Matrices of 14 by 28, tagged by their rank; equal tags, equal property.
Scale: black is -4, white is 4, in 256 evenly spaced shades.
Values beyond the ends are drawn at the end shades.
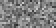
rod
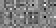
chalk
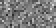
rod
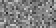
rod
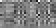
chalk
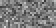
rod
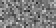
rod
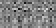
chalk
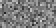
rod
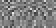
chalk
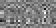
chalk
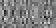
chalk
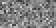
rod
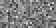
rod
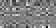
chalk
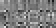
chalk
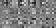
chalk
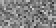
rod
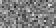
rod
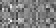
chalk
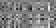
chalk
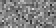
rod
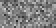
rod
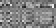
chalk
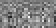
chalk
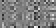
chalk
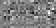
chalk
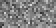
rod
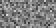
rod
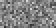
rod
